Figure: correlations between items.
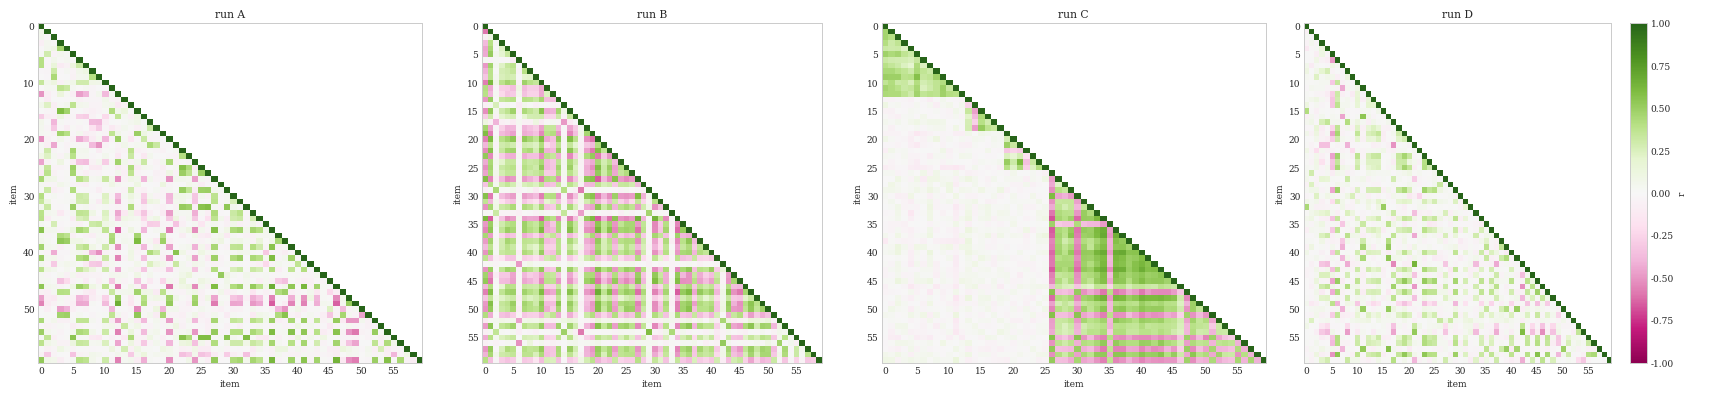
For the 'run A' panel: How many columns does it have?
60
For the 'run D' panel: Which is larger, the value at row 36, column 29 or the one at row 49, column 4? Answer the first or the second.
the first
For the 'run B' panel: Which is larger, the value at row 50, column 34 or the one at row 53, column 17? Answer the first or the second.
the second
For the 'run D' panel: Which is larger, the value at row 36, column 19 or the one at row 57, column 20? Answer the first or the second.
the first
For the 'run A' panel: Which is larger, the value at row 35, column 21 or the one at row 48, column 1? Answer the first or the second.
the second
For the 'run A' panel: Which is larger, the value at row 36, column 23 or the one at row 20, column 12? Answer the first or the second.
the second
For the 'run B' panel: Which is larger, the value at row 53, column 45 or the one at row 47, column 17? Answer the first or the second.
the second
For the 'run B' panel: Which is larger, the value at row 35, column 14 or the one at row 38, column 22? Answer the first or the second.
the second
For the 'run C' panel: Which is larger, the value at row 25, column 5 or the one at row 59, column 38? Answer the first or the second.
the first
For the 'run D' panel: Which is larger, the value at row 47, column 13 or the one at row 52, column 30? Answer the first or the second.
the first
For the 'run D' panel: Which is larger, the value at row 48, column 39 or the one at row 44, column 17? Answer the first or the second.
the second
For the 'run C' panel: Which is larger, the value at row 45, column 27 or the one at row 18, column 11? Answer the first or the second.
the first
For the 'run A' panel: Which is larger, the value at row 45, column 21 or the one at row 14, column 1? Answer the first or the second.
the second
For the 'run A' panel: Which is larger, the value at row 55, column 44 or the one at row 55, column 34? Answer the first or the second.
the first
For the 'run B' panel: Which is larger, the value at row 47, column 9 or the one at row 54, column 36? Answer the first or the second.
the first
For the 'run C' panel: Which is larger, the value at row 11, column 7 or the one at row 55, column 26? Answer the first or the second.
the second
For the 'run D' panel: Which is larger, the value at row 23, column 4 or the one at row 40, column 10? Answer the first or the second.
the second
